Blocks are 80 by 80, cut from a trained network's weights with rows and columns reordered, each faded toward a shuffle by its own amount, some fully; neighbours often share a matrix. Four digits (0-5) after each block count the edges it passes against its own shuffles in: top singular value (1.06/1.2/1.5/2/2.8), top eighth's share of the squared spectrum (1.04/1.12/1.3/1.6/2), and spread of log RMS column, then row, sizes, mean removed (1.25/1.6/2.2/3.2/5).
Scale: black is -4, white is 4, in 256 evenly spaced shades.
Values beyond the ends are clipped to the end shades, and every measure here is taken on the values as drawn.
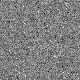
0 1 0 0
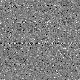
3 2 0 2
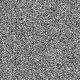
0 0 0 0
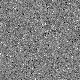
0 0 0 0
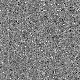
1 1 0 1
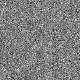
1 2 0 1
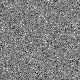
0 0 0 0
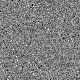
0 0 0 0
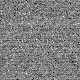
2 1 0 0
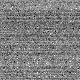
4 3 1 1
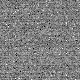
2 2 1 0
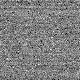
2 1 0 0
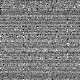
4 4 2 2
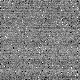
3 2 1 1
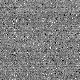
2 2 1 0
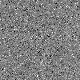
2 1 0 1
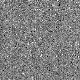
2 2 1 2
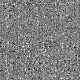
2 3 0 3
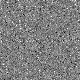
1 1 0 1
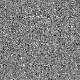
1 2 0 2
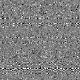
4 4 0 3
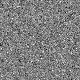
1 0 0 0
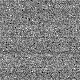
2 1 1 0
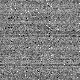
3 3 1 1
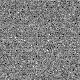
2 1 0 0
